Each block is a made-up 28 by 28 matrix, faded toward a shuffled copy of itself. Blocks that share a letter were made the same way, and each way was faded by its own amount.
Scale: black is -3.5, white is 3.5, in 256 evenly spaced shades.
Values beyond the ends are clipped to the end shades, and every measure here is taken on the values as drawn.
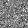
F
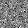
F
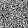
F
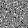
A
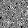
A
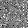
A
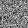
F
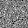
F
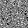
A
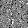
A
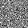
F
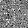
A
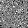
A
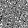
A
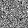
F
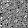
A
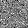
F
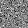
F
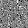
A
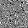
A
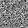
F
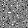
A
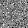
A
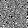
A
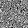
F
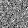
F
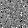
A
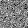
F
